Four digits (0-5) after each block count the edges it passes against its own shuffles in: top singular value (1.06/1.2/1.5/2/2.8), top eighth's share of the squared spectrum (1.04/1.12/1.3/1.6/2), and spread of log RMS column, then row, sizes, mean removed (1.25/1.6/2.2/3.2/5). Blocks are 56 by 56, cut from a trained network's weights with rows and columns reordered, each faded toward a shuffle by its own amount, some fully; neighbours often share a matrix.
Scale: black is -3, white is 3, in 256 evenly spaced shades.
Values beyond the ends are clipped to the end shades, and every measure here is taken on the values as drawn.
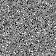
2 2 0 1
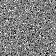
1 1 0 0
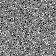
0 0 0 0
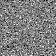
2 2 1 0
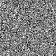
1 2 0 0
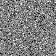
0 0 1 0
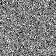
0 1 0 0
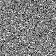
0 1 0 0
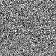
2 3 0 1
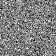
1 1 0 0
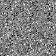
2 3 2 0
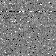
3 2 0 1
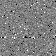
2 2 0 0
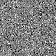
1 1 0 0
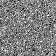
0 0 0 0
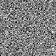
3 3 1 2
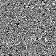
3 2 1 1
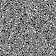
0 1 0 0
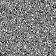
2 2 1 1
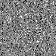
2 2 1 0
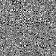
2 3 1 2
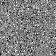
1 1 0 0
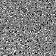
2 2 0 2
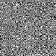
3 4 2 3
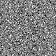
2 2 1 0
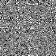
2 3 2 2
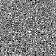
2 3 1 1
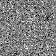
1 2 1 0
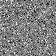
0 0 0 0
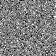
0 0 0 0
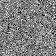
0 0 0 0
